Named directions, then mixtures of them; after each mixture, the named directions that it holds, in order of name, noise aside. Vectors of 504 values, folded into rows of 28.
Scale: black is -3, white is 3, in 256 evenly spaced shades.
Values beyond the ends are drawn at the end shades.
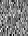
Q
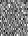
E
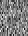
Q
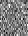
E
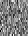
Q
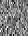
Q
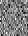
E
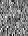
Q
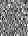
E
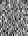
E, Q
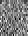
E, Q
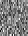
Q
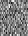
E, Q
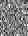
E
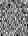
E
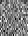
E, Q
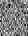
E
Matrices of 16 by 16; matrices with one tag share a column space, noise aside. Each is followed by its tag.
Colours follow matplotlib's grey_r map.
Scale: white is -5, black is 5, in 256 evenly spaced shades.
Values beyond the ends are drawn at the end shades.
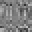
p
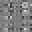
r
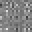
r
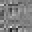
p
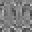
p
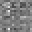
r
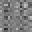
r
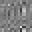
p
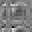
p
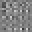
r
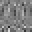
p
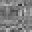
p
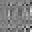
p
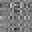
r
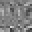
p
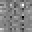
r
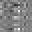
r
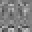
p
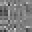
p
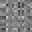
r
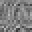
p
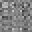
r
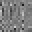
p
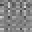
r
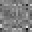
p
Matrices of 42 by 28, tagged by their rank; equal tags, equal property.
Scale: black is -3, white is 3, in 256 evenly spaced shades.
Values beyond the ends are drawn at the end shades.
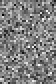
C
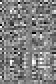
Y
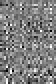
Y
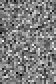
C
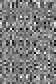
Y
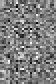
Y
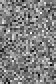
C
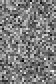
C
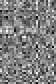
Y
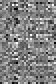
Y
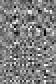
Y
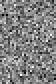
C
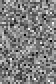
C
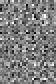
Y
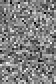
C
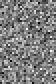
C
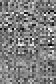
Y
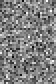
C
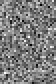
C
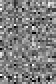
Y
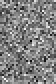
C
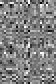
Y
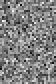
C
